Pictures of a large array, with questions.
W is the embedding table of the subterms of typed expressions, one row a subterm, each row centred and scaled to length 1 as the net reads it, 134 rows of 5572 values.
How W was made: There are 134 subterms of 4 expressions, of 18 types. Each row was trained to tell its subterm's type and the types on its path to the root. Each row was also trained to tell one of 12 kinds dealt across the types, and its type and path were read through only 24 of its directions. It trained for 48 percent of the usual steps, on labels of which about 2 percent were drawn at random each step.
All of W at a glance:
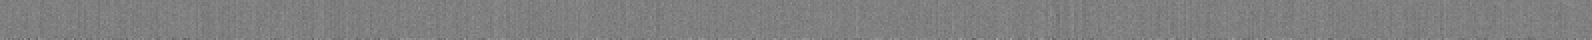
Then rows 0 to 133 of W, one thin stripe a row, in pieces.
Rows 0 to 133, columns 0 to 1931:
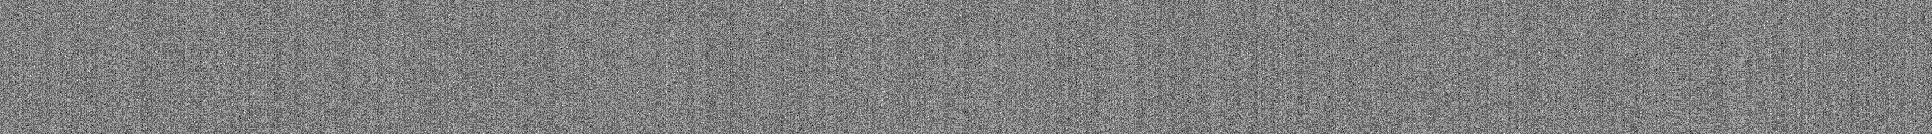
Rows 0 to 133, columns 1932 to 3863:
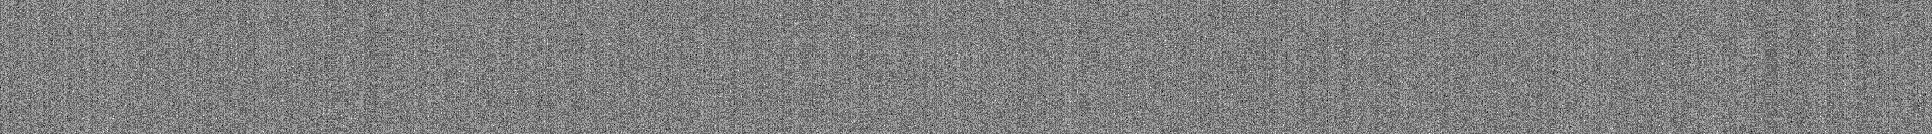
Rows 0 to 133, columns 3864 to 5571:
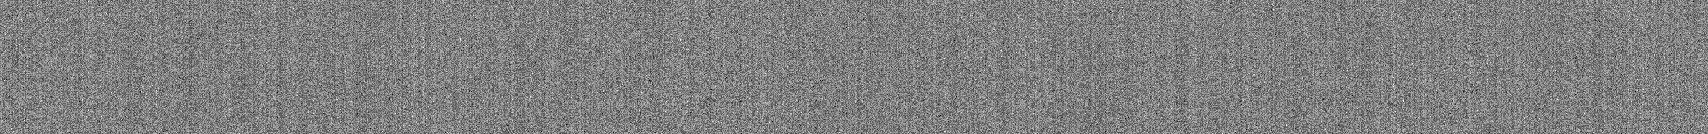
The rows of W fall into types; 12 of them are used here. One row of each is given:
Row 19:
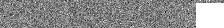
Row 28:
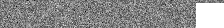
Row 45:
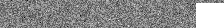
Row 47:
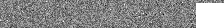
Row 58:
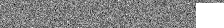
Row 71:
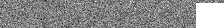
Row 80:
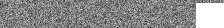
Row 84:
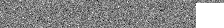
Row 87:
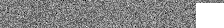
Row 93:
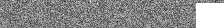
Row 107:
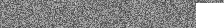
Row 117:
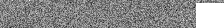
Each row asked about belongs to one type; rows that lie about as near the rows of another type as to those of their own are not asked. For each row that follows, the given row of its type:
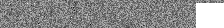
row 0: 80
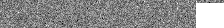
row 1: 84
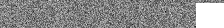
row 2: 87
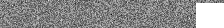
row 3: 87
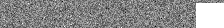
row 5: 58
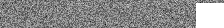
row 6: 28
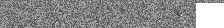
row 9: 93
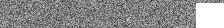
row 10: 80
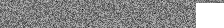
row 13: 117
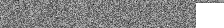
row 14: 117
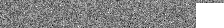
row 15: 80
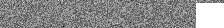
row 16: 28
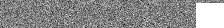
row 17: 80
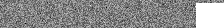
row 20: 84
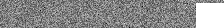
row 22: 28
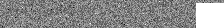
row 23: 58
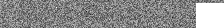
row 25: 87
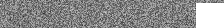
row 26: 80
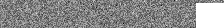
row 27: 107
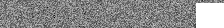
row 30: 47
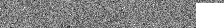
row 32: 71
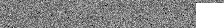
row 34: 93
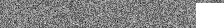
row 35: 71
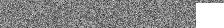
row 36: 45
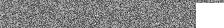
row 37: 87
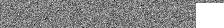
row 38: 107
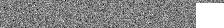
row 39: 47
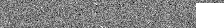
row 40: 47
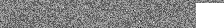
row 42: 117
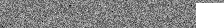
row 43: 58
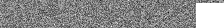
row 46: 117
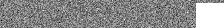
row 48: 19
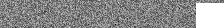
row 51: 87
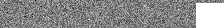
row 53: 84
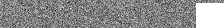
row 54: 87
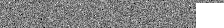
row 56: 71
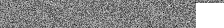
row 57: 117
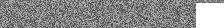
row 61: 93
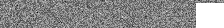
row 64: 117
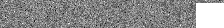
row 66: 107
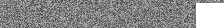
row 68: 107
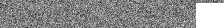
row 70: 45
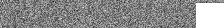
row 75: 117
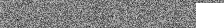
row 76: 93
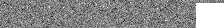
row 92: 28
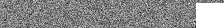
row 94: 107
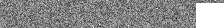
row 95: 93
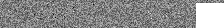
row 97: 28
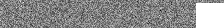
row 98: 93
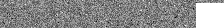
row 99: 45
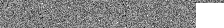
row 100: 19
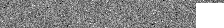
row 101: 47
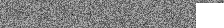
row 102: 107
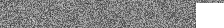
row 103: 107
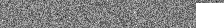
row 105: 107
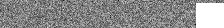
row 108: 58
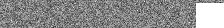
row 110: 93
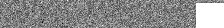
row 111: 117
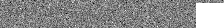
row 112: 80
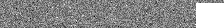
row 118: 47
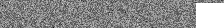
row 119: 93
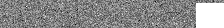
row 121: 87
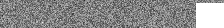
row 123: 58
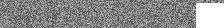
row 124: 45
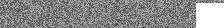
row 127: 45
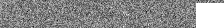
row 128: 87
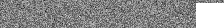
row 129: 45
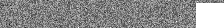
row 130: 80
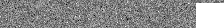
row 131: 84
